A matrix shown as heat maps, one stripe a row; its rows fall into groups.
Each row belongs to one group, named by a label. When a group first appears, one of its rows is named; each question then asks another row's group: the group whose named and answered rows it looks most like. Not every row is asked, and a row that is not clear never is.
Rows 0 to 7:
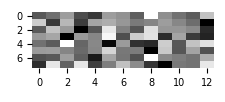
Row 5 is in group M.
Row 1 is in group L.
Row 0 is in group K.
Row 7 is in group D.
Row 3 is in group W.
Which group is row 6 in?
K
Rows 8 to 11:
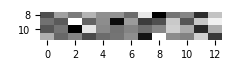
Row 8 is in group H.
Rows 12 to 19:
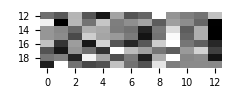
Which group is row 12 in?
K
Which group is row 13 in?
L
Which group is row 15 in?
M
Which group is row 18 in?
M
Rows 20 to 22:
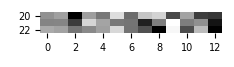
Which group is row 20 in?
W
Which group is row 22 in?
M
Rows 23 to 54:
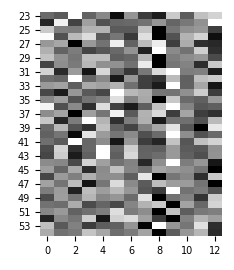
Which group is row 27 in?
W
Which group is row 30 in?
H
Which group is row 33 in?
M
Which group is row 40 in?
M
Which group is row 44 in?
M
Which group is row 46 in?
H
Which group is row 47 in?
L
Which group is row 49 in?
H
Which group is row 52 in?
D
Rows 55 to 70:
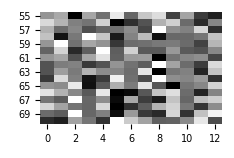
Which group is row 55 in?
W
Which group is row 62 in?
K
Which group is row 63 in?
H
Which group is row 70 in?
D
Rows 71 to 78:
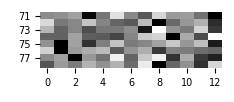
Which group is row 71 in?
L
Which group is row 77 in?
W
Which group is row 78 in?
H
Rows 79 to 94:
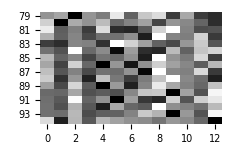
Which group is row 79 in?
W
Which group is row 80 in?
L
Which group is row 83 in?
D
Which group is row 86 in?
K
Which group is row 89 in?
K
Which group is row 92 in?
K
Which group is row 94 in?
L
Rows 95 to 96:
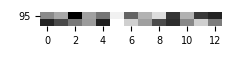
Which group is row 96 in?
D
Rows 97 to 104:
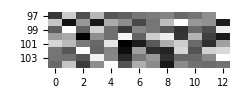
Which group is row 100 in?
W
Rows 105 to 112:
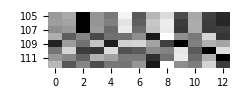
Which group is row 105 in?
W
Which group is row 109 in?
D
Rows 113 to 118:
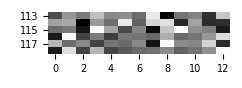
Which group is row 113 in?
H
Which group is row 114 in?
W
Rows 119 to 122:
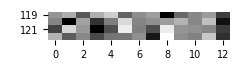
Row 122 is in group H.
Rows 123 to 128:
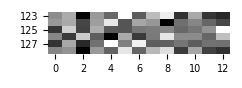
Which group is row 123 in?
W
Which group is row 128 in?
W
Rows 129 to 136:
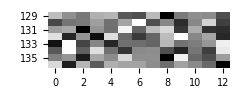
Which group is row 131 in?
W
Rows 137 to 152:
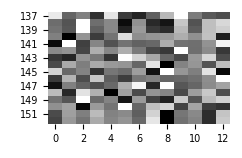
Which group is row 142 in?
M
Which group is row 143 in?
D
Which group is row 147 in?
K
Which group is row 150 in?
W
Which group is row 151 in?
H
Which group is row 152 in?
H
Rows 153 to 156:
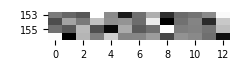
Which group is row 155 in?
K
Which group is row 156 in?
L
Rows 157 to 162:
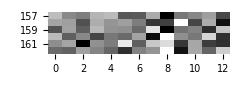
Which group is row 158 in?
M
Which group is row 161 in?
W
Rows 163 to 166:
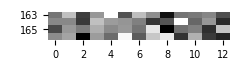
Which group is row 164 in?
M
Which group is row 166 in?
W
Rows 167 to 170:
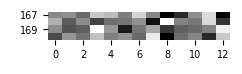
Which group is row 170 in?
H
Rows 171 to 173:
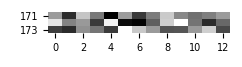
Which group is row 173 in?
D
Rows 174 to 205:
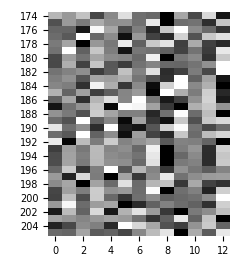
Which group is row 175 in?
H
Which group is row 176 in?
M
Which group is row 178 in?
W
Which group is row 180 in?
H
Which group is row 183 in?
M
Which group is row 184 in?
M
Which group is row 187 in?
D
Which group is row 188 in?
M
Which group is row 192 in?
L
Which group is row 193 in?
H
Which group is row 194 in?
H
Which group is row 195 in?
H
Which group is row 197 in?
K
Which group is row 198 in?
W
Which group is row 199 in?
H
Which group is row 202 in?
D
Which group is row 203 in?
M
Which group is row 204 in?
D
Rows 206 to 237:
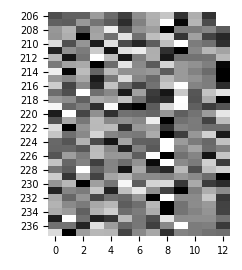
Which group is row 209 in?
W
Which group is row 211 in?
D
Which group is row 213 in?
L
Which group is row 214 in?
L
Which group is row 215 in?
L
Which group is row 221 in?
H
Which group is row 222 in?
L
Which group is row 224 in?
K
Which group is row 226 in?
H
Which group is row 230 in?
W
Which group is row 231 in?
D
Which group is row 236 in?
M
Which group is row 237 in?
L
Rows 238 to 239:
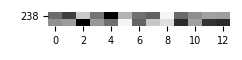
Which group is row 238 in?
K
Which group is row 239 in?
W
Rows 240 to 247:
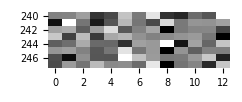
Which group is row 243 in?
L
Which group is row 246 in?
D
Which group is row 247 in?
H
